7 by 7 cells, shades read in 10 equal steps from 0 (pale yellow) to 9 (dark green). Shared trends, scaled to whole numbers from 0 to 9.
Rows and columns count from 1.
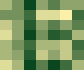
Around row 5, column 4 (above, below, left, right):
5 2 7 3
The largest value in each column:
5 5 9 6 9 7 7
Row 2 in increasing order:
0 1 1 5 5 7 7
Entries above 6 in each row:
1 2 1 3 2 1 3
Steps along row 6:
up up down up down up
